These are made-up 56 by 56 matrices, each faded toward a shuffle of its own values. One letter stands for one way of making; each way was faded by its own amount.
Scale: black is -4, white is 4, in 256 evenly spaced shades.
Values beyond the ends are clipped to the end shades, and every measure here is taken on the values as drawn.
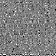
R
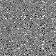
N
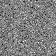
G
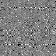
R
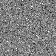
G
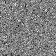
G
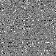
N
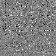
N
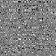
R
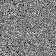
G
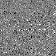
N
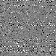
R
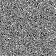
G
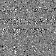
N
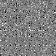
N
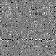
R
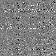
N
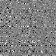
R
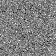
G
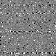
R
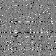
R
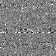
N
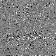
N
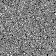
G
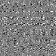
R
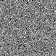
G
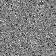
G
